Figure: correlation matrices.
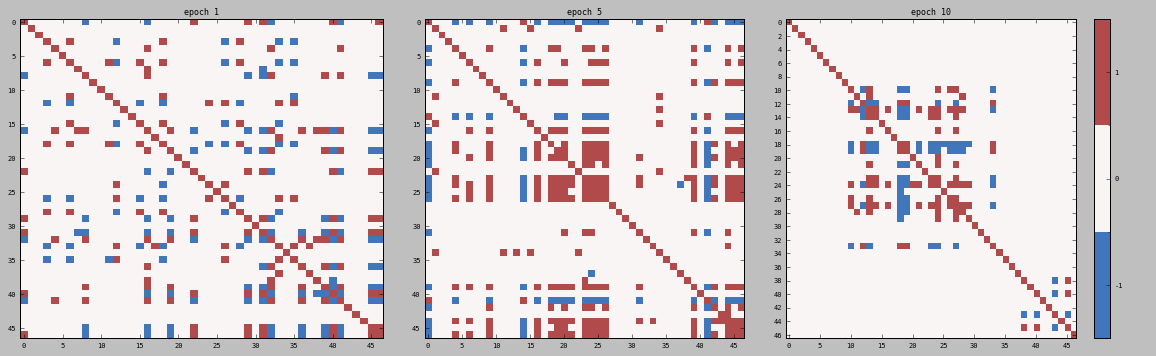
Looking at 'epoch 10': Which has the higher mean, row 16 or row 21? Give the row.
16
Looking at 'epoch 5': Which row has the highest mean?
44
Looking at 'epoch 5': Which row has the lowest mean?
0
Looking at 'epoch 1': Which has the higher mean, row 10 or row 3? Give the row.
10
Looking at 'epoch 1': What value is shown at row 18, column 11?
1
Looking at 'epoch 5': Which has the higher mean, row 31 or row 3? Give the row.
31
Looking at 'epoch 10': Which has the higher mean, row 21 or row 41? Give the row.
21
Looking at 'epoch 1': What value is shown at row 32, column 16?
1
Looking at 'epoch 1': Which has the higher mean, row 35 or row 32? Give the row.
32
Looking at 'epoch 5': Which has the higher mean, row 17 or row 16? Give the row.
16
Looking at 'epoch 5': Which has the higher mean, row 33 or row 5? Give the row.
33
